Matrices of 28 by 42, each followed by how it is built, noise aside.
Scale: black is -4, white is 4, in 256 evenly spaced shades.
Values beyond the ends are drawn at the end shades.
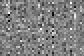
uneven columns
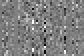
uneven columns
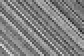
Toeplitz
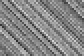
Toeplitz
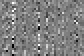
uneven columns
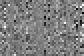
uneven columns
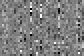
uneven columns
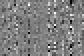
uneven columns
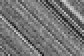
Toeplitz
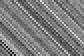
Toeplitz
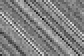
Toeplitz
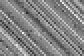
Toeplitz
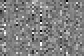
uneven columns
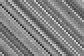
Toeplitz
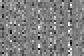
uneven columns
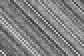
Toeplitz
